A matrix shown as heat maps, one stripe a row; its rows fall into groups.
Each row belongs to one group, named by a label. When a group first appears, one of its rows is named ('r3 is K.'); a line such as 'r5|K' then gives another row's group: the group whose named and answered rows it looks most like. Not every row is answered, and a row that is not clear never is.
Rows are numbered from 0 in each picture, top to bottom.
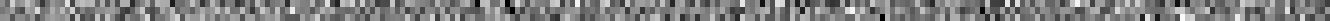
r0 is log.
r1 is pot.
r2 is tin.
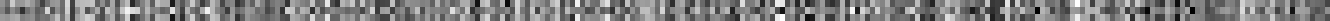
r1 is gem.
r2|log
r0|log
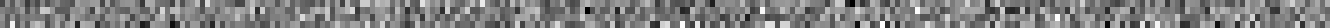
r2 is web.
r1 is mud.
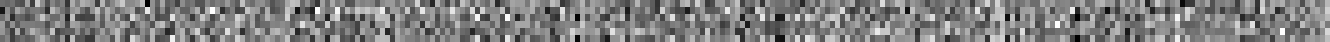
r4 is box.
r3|web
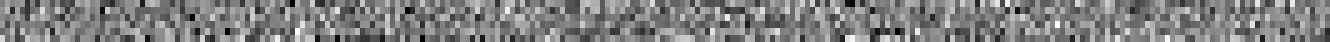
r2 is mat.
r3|web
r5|pot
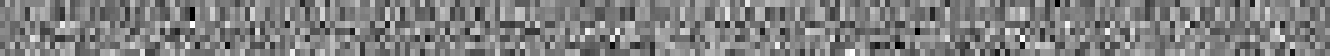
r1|mat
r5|box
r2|mat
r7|pot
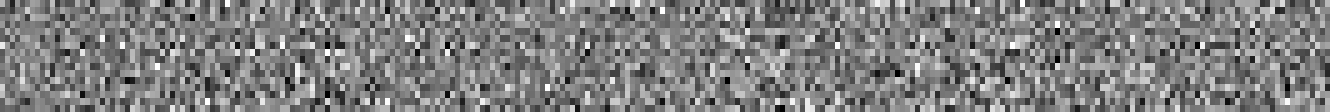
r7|mud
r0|box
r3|web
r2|mat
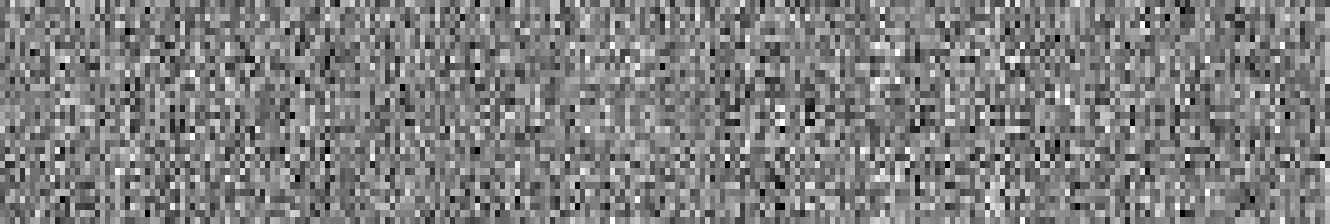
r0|log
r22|gem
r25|box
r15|log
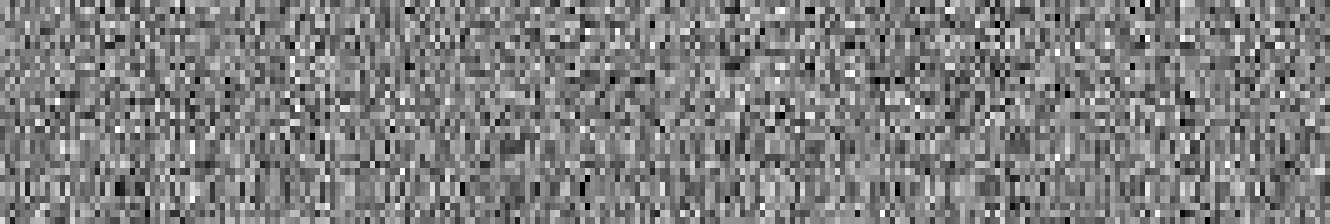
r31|mud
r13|mat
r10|pot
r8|pot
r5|tin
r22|web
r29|mud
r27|tin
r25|mud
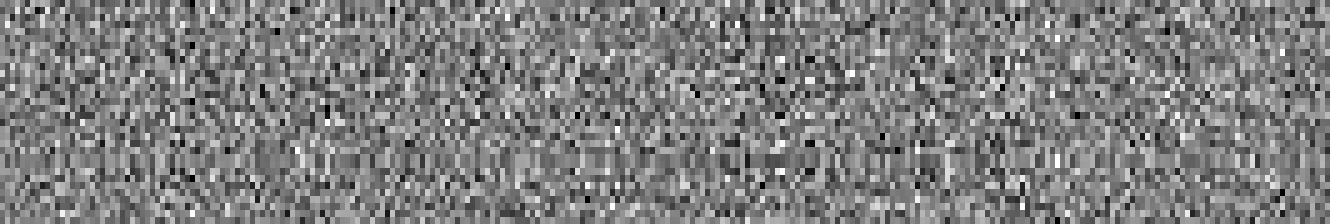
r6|mat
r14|mat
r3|gem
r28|mud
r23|web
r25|mat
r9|log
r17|mud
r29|box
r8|log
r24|log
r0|mat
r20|log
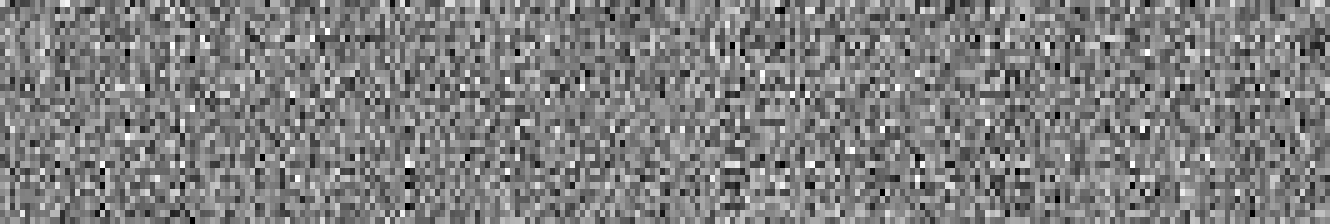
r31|mat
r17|gem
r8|mat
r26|log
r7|gem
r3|mat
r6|gem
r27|tin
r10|mud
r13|pot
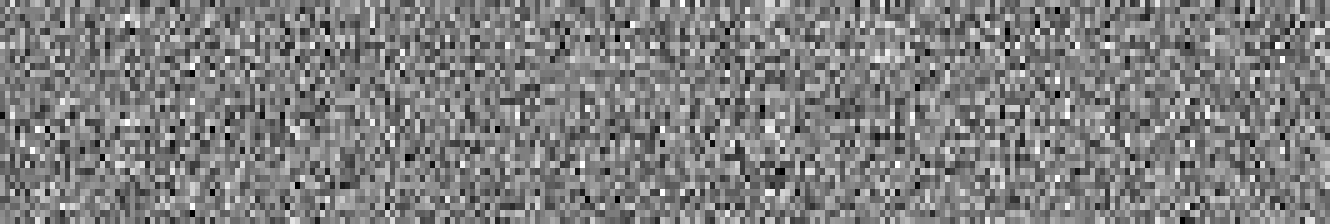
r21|box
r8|box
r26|box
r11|web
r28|mud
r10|mat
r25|web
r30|mat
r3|gem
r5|mud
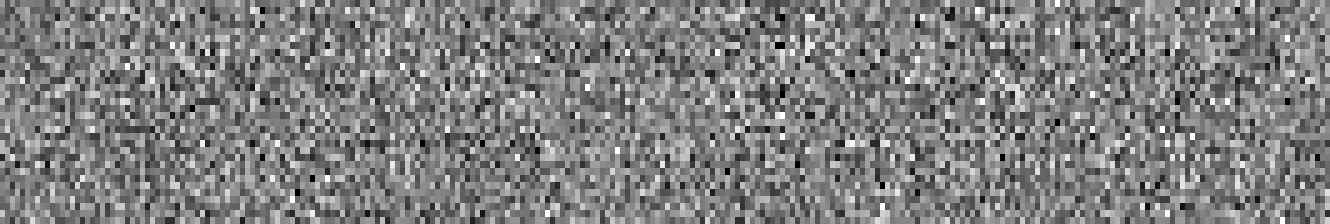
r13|gem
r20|pot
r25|mud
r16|log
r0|web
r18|gem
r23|tin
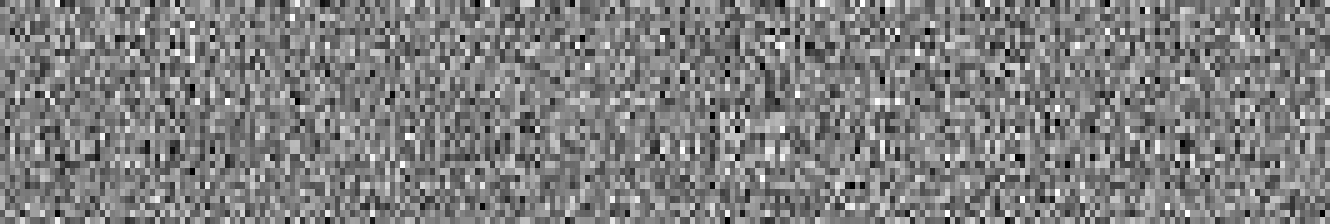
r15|web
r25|mud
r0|gem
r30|gem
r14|box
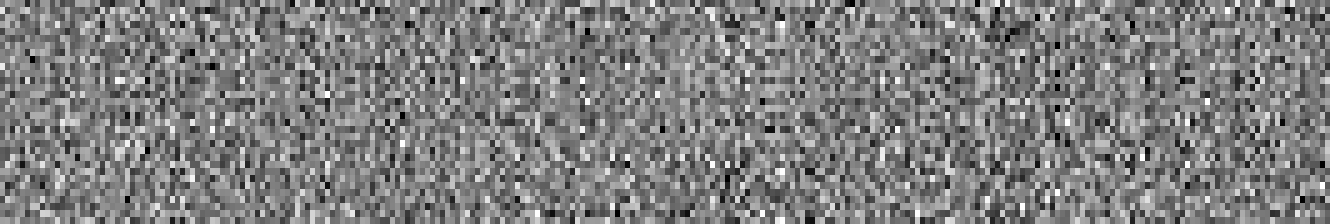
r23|gem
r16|mat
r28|gem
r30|mud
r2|gem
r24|log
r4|mud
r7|mat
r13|mud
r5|pot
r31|log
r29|box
